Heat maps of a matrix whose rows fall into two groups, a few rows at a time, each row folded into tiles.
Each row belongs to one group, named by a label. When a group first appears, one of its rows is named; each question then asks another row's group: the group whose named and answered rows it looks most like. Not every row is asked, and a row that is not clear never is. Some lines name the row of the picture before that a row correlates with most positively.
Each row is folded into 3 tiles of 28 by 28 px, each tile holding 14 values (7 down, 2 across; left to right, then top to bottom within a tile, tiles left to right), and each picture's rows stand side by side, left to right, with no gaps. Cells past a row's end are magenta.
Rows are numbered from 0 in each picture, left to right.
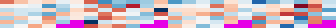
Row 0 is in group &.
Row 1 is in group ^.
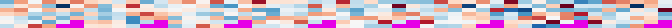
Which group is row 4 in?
&
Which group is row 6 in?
&
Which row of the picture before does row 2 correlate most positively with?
0
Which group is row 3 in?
&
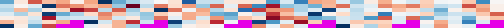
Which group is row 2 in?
^
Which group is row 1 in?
^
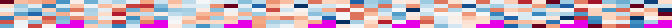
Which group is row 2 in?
&
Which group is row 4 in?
^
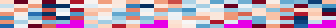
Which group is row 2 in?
&
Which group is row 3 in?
^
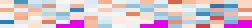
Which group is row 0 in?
^
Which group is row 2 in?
&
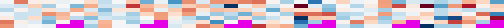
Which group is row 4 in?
&
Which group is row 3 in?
^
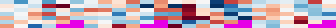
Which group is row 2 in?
^
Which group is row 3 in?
^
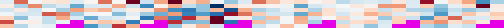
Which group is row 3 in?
&
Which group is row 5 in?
&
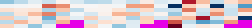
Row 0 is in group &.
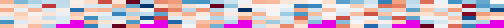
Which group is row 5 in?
^
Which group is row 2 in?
^
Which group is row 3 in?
&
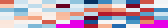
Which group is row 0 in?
&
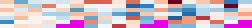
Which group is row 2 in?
&
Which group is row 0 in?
^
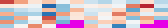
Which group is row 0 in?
&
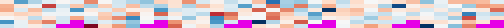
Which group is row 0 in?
^
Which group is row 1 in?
^
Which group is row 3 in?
^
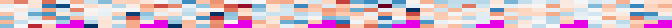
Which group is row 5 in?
^
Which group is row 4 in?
^
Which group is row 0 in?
&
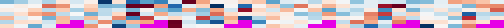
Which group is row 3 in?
^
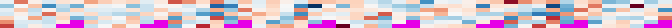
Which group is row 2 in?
&
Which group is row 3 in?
&
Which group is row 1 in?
&
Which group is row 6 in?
&
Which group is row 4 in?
^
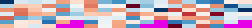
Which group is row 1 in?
^
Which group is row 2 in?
^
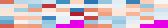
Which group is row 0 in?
^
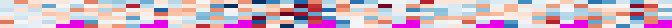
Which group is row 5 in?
&
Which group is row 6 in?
^
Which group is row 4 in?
^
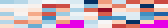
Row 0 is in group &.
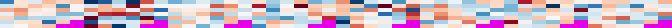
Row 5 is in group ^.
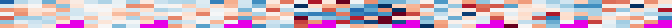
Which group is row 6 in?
^
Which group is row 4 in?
&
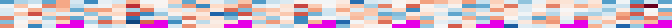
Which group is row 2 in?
^
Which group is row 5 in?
&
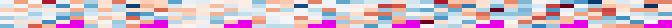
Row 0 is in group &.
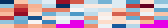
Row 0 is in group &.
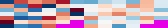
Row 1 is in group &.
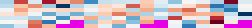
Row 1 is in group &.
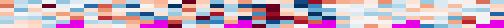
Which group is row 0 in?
^
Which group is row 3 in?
^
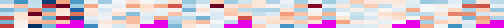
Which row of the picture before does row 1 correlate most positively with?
5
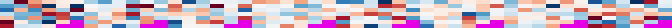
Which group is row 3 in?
&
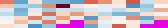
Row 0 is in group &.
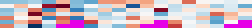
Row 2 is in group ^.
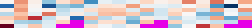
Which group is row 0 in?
^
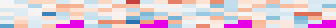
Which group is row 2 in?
&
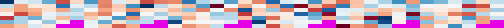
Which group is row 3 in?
^
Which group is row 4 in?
^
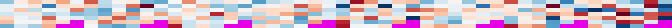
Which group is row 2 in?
^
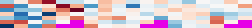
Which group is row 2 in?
^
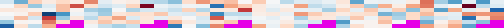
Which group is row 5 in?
^
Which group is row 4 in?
^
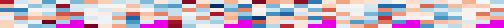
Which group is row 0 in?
&
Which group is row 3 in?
&
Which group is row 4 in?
&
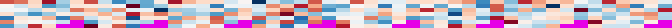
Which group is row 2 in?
&
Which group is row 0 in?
&
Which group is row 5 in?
&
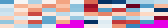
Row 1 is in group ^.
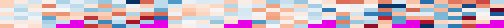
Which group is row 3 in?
^
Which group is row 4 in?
&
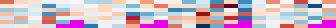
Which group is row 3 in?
&
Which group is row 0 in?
&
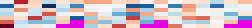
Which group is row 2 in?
^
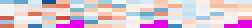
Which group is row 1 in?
^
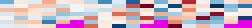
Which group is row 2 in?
^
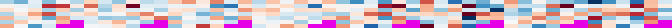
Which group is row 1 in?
^
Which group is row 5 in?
^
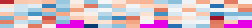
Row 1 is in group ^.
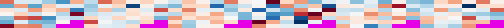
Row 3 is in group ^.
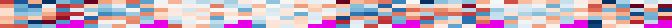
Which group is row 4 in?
&
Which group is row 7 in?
^
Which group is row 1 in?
&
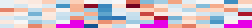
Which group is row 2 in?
^
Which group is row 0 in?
&
